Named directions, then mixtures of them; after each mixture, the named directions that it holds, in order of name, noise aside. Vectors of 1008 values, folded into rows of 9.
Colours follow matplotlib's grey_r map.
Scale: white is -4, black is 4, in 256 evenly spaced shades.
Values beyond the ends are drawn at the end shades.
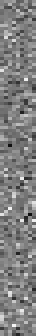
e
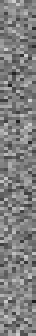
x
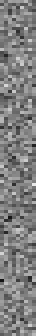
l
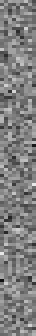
l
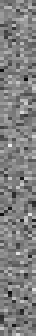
e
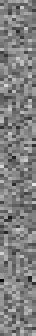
l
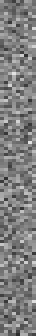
x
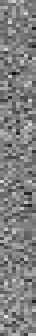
l, x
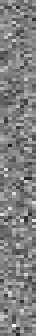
e, l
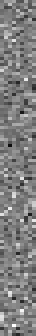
e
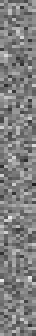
l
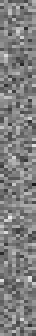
l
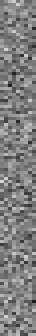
x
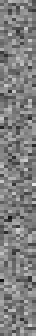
l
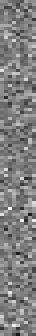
e, x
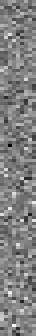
e, l
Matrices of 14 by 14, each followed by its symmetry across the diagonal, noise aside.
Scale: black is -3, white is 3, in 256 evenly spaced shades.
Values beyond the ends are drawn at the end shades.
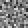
antisymmetric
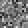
symmetric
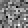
symmetric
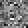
neither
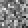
neither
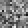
antisymmetric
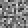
antisymmetric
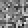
antisymmetric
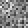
symmetric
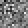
symmetric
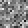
symmetric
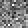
neither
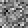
neither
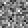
antisymmetric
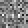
neither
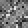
symmetric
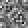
symmetric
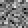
neither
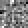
antisymmetric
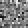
antisymmetric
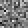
neither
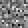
neither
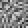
symmetric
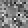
antisymmetric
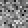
neither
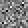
antisymmetric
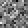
symmetric
